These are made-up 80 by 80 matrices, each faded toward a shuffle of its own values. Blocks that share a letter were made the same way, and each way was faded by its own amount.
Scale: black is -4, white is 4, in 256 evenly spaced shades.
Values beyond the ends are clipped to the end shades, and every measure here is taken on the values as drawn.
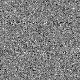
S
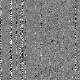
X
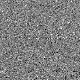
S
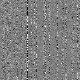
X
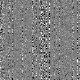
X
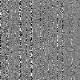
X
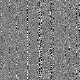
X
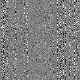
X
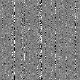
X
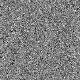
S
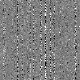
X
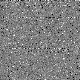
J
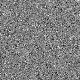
S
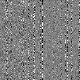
X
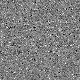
J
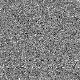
S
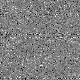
J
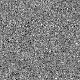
S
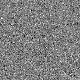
S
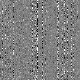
X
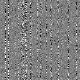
X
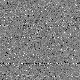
J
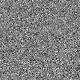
S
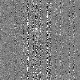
X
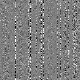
X
